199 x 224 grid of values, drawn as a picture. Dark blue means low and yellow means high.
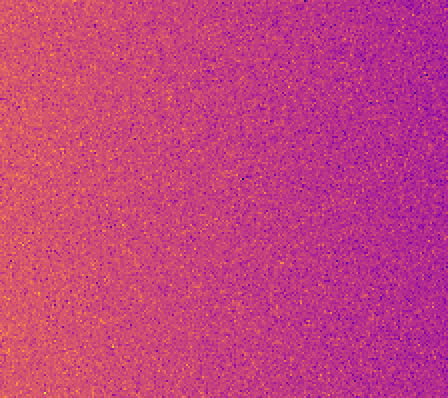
The texture is fine-grained noise. Overall the values sit about 50% of the way up the scale. There are no regular stripes. No single row or column stands out from its neighbours. Values rise toward the left.
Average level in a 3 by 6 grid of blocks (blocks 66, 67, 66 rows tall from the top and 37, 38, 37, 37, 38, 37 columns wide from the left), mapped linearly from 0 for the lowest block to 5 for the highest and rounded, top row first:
5 4 3 2 1 0
5 4 3 2 1 0
5 4 3 2 1 0
